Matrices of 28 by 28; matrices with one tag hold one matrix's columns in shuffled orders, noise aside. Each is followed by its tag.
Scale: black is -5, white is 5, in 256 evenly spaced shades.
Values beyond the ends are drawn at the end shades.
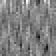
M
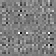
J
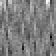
M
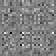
J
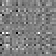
J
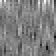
M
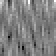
M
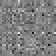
J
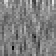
M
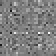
J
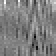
M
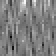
M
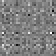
J
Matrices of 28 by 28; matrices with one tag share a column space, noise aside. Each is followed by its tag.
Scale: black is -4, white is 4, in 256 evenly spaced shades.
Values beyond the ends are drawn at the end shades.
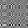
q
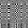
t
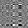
q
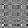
q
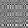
q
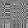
t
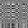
t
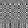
t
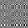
q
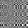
q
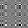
q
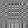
t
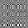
q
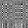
t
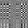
t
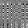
t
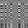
t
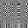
t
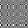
q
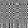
t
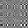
q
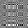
q
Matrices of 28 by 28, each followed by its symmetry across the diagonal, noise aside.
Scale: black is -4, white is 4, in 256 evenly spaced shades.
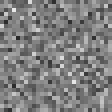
neither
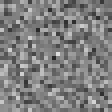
antisymmetric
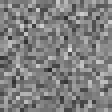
antisymmetric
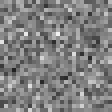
neither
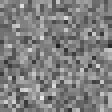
neither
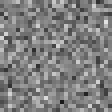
neither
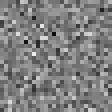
antisymmetric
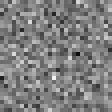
antisymmetric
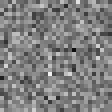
antisymmetric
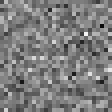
neither
